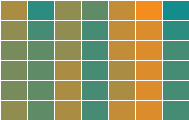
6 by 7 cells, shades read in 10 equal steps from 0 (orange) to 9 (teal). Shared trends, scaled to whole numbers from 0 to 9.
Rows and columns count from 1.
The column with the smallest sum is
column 6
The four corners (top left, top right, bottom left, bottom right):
3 9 4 7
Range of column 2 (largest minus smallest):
2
